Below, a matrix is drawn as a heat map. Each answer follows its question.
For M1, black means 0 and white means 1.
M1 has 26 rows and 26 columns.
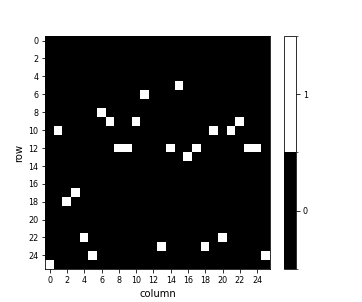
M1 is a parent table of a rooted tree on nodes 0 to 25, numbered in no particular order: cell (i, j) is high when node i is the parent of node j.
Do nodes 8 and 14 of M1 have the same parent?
yes
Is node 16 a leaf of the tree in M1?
yes
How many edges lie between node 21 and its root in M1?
3
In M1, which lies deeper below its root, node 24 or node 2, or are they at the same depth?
node 2
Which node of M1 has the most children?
12
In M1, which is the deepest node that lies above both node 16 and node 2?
23
